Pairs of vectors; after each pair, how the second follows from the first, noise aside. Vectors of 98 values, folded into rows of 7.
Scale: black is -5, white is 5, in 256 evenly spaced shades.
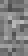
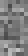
wrapped around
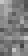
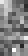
scaled up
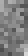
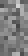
wrapped around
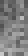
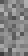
sign-scrambled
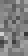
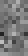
sign-scrambled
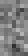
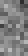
wrapped around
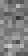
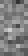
wrapped around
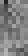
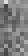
sign-scrambled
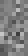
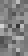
wrapped around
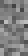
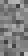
wrapped around
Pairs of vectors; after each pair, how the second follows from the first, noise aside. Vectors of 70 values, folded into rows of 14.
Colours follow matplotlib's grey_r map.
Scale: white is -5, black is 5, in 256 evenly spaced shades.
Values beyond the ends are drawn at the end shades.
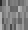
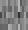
wrapped around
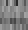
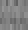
shrunk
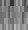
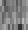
wrapped around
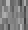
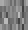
wrapped around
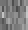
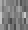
reversed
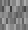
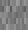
shrunk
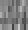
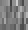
wrapped around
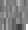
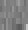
shrunk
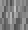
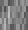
wrapped around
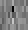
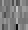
wrapped around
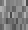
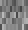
reversed
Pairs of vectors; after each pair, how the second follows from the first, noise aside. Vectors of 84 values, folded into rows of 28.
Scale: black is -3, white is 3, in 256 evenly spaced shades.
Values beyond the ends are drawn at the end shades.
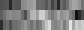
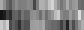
wrapped around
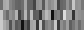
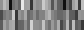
wrapped around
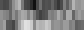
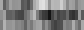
wrapped around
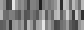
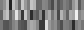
wrapped around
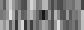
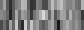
negated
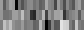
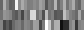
negated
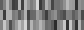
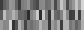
wrapped around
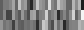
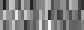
wrapped around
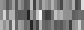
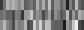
wrapped around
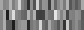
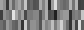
wrapped around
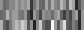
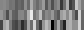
negated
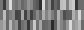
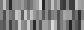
negated
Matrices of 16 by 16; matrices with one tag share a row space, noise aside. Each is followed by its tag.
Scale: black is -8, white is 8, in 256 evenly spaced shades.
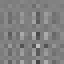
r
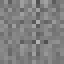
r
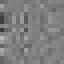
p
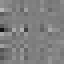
p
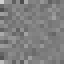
p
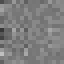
p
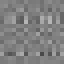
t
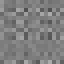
t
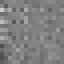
p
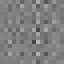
r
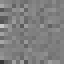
p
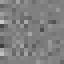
p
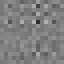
r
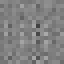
r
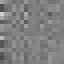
p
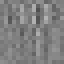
r
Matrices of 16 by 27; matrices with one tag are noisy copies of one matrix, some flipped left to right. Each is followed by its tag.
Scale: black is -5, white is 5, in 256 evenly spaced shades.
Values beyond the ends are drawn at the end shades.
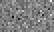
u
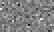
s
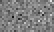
u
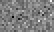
u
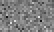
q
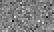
q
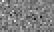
u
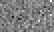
u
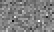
q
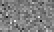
q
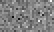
u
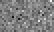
u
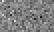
u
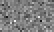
q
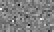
s
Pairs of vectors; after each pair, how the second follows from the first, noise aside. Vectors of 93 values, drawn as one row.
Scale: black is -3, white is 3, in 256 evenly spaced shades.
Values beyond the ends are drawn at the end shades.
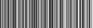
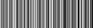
negated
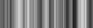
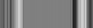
partly zeroed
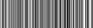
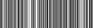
shuffled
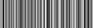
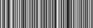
shuffled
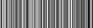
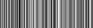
shuffled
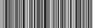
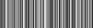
negated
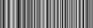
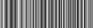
negated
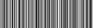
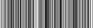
shuffled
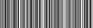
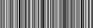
negated
